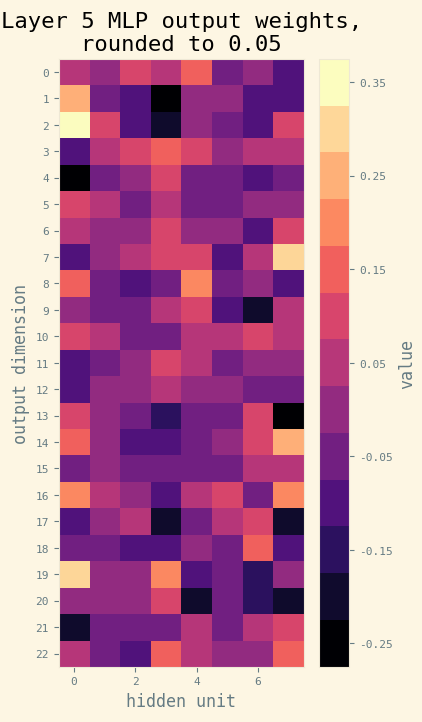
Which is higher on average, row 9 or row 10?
row 10
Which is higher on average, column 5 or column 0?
column 0
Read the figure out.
Title: Layer 5 MLP output weights, rounded to 0.05
x-axis: hidden unit, ticks 0 2 4 6
y-axis: output dimension, ticks 0 1 2 3 4 5 6 7 8 9 10 11 12 13 14 15 16 17 18 19 20 21 22 (0 at the top)
Colour bar: value, ticks -0.25 -0.15 -0.05 0.05 0.15 0.25 0.35
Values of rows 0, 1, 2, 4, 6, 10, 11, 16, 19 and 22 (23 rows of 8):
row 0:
0.05 0 0.1 0.05 0.15 -0.05 0 -0.1
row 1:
0.25 -0.05 -0.1 -0.25 0 0 -0.1 -0.1
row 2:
0.35 0.1 -0.1 -0.2 0 -0.05 -0.1 0.1
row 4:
-0.25 -0.05 0 0.1 -0.05 -0.05 -0.1 -0.05
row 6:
0.05 0 0 0.1 0 0 -0.1 0.1
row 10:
0.1 0.05 -0.05 -0.05 0.05 0.05 0.1 0.05
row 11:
-0.1 -0.05 0 0.1 0.05 -0.05 0 0
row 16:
0.2 0.05 0 -0.1 0.05 0.1 -0.05 0.2
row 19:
0.3 0 0 0.2 -0.1 -0.05 -0.15 0
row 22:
0.05 -0.05 -0.1 0.15 0.05 0 0 0.15
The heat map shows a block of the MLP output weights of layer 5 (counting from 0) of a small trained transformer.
